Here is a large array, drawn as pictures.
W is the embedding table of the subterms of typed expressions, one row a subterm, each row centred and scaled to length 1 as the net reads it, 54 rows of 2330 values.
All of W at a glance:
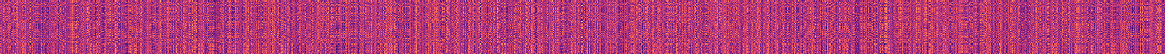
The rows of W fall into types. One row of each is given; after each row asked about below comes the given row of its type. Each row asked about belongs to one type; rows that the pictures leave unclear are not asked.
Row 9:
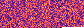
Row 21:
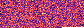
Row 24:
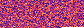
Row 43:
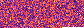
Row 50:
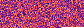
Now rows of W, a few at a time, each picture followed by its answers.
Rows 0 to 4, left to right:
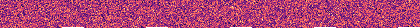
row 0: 50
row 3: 43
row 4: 9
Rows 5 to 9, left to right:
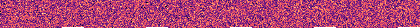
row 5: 21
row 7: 9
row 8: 9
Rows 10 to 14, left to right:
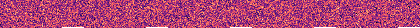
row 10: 21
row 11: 9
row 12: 9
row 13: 50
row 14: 21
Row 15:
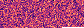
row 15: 43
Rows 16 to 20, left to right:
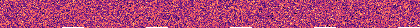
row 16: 9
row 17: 24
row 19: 9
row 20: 43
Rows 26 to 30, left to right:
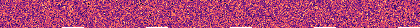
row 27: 24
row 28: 43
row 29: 50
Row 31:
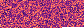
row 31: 50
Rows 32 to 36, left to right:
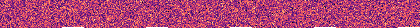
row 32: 9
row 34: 50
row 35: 21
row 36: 24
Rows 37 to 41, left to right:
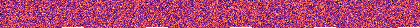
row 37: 21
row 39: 9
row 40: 43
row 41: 24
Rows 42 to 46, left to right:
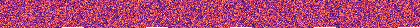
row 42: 21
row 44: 43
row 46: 43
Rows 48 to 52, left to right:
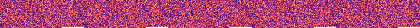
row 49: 43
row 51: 21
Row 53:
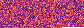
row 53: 43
